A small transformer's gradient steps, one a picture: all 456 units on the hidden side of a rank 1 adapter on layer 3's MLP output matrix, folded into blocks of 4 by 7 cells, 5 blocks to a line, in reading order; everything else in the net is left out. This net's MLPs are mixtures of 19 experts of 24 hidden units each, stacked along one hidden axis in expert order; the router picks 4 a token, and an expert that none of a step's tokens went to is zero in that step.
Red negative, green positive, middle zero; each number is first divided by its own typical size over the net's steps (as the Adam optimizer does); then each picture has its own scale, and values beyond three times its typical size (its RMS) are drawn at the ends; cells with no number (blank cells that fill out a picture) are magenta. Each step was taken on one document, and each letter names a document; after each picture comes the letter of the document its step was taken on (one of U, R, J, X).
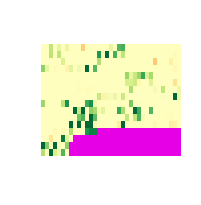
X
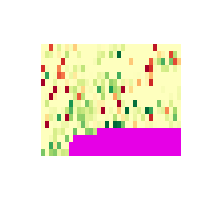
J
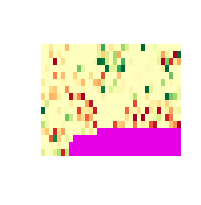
J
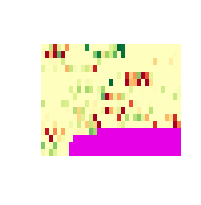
X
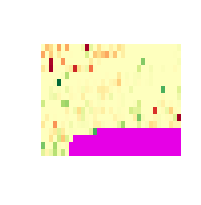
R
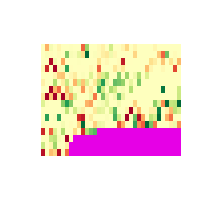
R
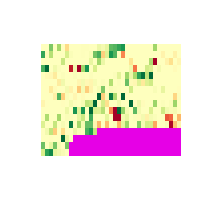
X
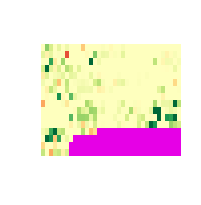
R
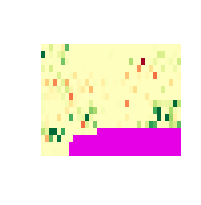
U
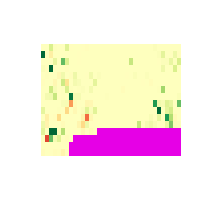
U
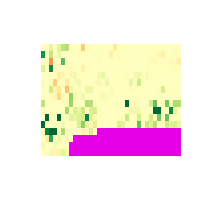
U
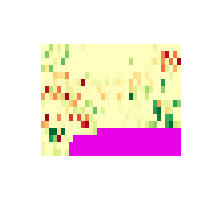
U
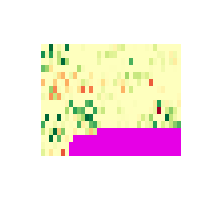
U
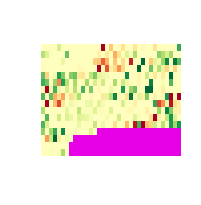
J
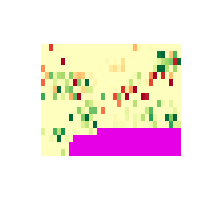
J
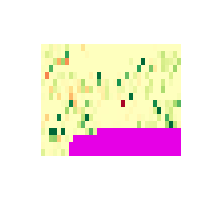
U
